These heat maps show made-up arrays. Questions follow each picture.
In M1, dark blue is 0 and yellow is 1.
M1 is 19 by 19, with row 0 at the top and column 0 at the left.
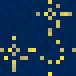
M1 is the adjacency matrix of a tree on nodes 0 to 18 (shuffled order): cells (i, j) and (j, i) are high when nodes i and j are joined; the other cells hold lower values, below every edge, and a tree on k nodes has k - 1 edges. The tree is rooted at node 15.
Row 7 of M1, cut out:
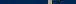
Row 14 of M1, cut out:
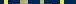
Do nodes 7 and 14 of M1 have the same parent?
no
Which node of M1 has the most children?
12
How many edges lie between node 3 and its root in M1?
1
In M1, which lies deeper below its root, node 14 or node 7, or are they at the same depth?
node 7
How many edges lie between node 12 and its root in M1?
1
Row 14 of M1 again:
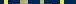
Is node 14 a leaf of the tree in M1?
no
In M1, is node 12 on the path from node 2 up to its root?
yes
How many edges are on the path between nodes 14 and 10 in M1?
1
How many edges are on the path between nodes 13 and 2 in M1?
4
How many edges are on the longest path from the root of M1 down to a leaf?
2
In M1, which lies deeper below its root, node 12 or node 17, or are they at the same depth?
node 17
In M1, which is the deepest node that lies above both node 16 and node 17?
3
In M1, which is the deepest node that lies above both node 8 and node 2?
12
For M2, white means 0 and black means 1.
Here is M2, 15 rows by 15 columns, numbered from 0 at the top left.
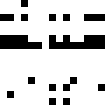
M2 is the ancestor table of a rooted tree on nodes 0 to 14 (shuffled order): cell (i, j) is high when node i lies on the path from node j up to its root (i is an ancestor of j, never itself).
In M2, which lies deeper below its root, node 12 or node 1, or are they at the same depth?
node 1
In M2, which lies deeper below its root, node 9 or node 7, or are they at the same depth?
the same depth
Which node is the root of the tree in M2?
6
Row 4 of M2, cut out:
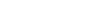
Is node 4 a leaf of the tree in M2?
yes
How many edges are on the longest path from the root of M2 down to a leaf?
5
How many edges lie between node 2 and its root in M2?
2
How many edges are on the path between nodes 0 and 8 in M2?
4
